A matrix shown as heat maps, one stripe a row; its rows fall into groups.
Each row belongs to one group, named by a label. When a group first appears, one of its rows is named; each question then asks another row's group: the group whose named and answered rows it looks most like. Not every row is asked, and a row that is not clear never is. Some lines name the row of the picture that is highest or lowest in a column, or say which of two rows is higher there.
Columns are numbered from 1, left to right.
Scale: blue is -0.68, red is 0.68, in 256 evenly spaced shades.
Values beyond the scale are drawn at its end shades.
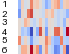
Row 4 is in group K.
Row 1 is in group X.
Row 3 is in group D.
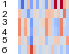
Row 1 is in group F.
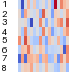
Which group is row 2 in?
F
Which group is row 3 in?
K
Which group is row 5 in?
D
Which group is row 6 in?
D
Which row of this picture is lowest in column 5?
3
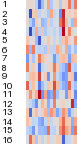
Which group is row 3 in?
K
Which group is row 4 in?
F
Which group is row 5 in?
K
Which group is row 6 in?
D
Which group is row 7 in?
X
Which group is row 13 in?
F
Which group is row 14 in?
K
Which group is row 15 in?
K
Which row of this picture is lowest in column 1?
7
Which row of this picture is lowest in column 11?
13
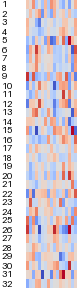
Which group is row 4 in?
K
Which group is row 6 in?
D
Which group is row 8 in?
D
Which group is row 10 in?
X
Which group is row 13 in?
D
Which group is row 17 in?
D
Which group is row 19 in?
F
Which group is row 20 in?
F
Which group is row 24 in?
D
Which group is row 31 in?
K
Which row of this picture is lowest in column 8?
22
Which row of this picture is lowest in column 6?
31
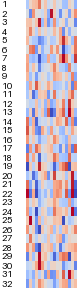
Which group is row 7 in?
K
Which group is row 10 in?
D
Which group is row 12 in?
F
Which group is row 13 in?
F
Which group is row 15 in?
K
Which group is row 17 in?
D
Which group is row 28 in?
K
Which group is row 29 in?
X
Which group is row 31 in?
F
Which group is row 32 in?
X
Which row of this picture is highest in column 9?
2
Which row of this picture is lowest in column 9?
13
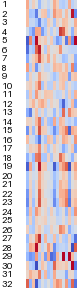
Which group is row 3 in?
K
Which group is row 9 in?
X
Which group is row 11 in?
D
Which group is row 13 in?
F
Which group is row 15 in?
X
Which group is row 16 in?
K
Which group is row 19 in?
X
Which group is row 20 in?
X
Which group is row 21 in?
X
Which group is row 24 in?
D
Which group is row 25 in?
D
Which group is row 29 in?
F
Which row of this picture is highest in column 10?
30
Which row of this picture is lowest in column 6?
4
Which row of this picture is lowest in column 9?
29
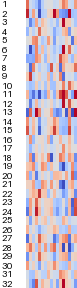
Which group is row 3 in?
F
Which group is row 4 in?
X
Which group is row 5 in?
D
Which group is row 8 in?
F
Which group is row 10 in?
F
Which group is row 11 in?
K
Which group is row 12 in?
F
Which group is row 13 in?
D
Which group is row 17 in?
F
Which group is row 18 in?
F
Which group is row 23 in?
D
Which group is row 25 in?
F
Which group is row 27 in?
X
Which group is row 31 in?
K
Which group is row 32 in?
F
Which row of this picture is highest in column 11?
2
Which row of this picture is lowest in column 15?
28
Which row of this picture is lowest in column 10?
27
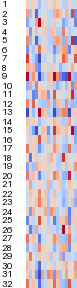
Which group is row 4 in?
F
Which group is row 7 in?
K
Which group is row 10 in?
D
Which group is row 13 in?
X
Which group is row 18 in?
F
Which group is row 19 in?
D
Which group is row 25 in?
X
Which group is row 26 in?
F
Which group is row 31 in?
K
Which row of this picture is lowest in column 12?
9
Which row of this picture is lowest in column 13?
9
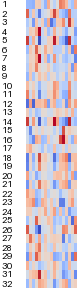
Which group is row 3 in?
F
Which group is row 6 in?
D
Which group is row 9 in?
D
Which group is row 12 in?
D
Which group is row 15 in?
F
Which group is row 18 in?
X
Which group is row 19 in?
X
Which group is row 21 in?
X
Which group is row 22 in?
K
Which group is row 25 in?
D
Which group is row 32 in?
X
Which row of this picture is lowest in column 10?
18
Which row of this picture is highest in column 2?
27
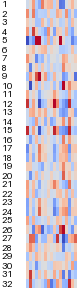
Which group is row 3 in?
K
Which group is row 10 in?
F
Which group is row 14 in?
F
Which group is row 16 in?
F
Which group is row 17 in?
X
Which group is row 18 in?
X
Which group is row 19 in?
K
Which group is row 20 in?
F
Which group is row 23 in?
X
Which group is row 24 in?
X
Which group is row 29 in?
D
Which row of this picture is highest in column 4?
5
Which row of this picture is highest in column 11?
27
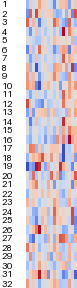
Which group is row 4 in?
F
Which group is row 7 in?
F
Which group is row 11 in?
F
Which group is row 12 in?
K
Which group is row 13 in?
D
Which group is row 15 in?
F
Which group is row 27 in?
K
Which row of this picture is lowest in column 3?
27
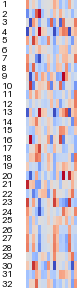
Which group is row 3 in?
F
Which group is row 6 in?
X
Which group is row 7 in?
K
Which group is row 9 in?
F
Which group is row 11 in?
D
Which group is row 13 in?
X
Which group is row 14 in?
D
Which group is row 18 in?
D
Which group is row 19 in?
K
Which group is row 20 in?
F
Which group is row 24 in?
K
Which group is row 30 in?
D
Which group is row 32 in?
D
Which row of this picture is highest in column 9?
3
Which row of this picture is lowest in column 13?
16
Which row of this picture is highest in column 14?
13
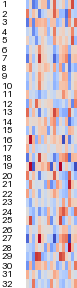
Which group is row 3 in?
D
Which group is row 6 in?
X
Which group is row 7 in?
X
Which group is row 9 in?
X
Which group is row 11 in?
K
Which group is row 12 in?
D
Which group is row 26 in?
X
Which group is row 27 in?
X
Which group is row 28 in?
F
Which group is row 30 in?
D
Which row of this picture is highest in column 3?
32
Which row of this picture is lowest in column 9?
19
